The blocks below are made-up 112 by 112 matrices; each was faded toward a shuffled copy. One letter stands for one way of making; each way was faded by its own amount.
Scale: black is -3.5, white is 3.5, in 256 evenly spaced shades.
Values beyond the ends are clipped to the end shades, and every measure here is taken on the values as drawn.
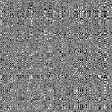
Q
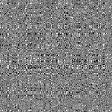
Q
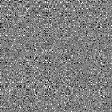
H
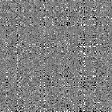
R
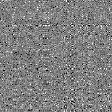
H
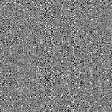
H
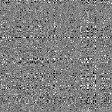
R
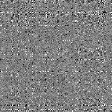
R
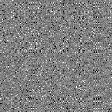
H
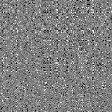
H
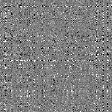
R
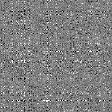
R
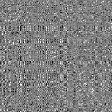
Q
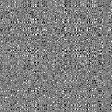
Q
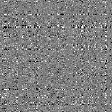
R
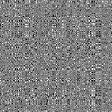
Q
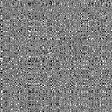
Q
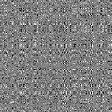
Q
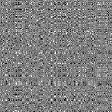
Q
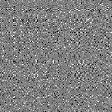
H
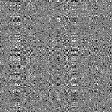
Q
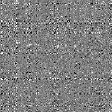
R
